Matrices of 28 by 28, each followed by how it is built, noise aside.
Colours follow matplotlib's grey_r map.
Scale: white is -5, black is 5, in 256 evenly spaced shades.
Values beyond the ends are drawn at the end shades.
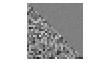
lower triangular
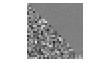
lower triangular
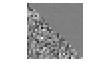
lower triangular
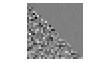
lower triangular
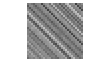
Toeplitz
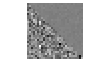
lower triangular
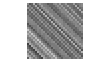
Toeplitz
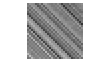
Toeplitz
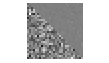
lower triangular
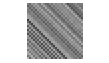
Toeplitz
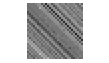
Toeplitz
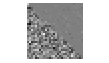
lower triangular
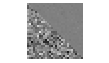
lower triangular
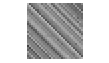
Toeplitz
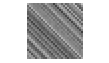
Toeplitz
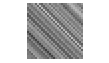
Toeplitz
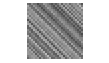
Toeplitz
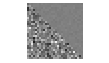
lower triangular
